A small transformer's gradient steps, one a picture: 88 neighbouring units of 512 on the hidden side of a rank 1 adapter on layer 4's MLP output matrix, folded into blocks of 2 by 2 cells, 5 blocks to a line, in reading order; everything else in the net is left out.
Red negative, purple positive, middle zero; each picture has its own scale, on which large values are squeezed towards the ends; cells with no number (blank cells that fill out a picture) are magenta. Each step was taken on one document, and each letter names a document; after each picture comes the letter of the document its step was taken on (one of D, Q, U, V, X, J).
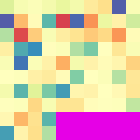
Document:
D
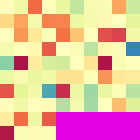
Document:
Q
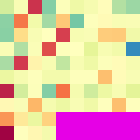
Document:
Q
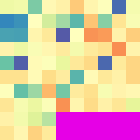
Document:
D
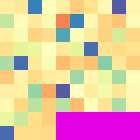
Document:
D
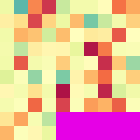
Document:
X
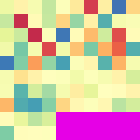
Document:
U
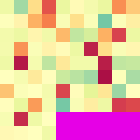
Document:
X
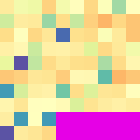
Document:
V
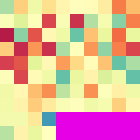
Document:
U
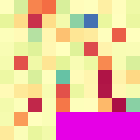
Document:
X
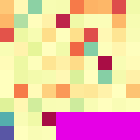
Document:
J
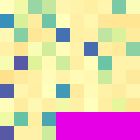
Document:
Q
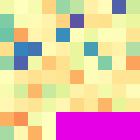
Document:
D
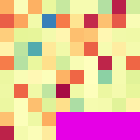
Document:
J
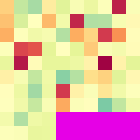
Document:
X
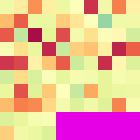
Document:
U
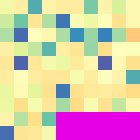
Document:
D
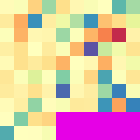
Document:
X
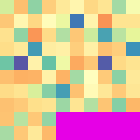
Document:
V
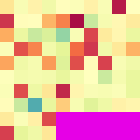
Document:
J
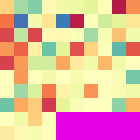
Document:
U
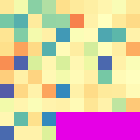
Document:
Q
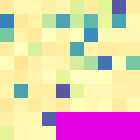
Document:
J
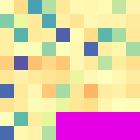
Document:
Q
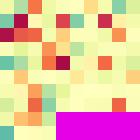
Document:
U
